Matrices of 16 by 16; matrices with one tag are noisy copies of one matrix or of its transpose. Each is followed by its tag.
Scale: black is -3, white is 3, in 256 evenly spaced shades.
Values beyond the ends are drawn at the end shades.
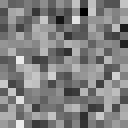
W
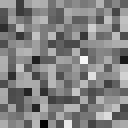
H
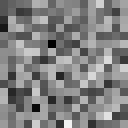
H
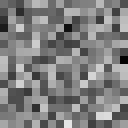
H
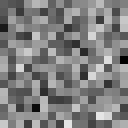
H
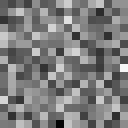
H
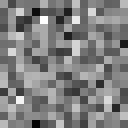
W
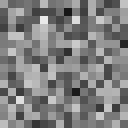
W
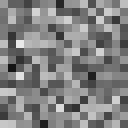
W
